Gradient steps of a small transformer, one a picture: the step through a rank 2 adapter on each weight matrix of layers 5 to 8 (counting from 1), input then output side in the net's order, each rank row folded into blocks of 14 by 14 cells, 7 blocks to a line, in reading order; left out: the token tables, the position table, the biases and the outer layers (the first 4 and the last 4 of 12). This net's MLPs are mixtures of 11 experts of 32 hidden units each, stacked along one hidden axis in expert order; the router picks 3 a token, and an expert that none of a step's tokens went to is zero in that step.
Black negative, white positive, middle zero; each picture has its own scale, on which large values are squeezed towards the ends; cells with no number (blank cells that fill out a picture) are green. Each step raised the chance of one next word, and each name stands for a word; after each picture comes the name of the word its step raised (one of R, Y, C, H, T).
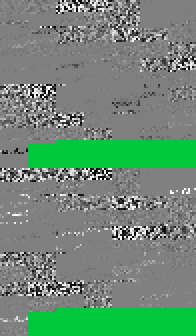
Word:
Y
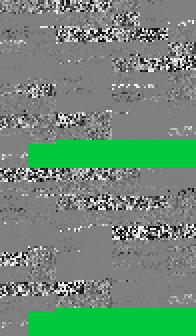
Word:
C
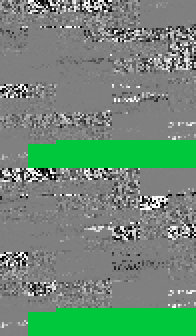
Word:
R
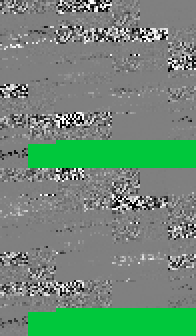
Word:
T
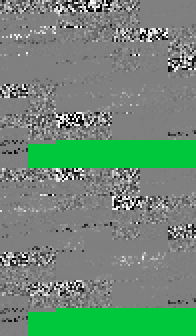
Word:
T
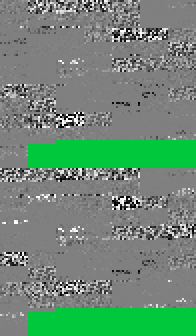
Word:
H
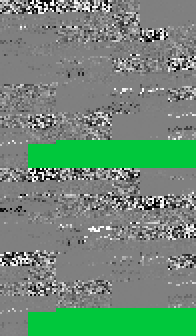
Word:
C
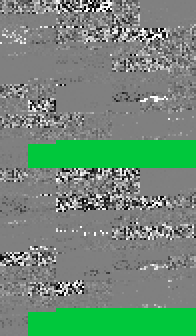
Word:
C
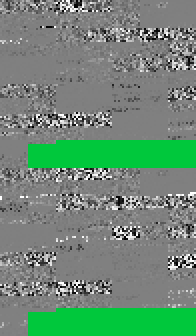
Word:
Y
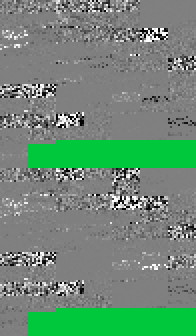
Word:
T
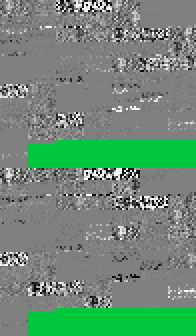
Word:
R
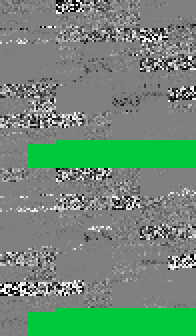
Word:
Y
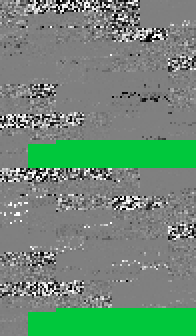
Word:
Y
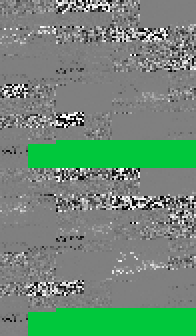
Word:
T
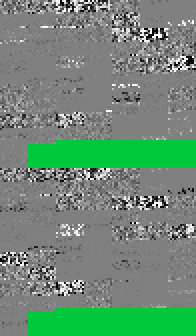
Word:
C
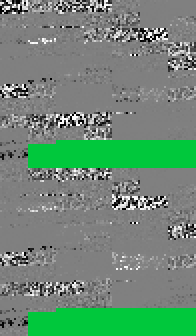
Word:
T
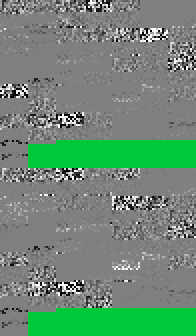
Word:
T
